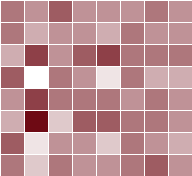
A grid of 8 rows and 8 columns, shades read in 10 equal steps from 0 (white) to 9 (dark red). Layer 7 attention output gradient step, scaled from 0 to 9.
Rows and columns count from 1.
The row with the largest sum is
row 3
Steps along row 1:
down up down same same up down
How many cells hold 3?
7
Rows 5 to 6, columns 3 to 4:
5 5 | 2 6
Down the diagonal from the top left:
5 3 4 4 5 5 4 4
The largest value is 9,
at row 6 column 2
